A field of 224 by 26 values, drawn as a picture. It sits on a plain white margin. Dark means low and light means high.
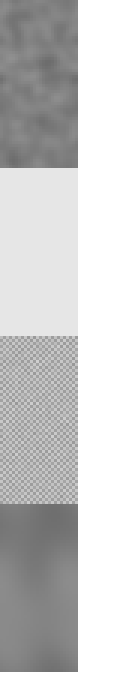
It is made of 4 by 1 panels. Panel 1,1: middling, blotchy, faint in contrast. Panel 2,1: very high, flat. Panel 3,1: high, checkered. Panel 4,1: middling, smooth, faint in contrast.
